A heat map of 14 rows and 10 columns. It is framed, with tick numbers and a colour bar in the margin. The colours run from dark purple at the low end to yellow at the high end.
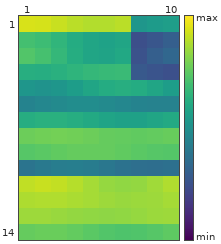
Streaks run across, left to right. An odd patch, lower than its surroundings, sits in the top right. The top right is the ninth with the lowest average.
